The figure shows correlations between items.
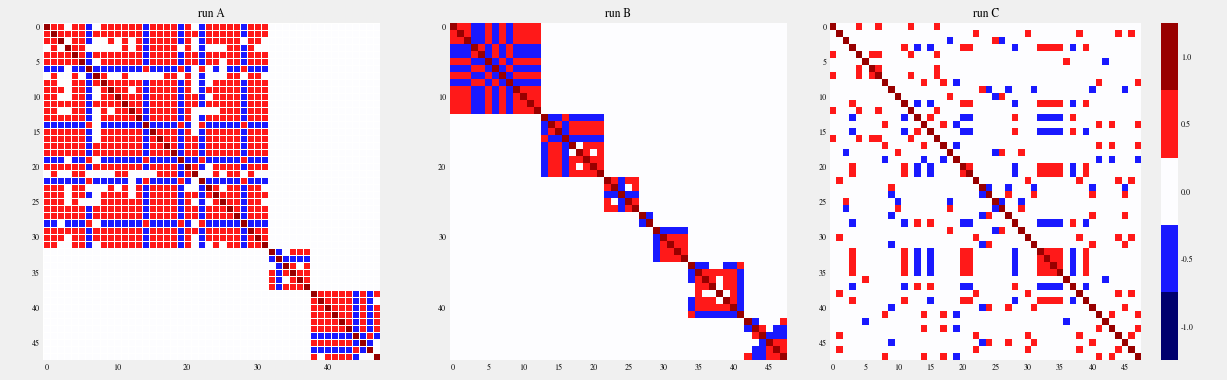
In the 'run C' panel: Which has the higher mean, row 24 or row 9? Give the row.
24
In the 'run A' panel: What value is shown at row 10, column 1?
0.5
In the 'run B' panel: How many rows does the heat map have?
48
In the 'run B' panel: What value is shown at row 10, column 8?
-0.5
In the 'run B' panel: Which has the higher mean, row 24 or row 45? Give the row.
45
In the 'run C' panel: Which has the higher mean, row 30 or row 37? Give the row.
30
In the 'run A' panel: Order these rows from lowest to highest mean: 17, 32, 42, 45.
32, 45, 42, 17
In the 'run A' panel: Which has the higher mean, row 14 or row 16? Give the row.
16
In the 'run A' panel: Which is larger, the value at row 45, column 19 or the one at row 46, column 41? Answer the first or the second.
the first
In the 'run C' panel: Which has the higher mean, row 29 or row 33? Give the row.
33
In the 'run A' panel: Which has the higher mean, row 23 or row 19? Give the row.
23
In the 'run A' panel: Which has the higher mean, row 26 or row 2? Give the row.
26
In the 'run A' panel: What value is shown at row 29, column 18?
0.5
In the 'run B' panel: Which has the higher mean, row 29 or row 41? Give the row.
29
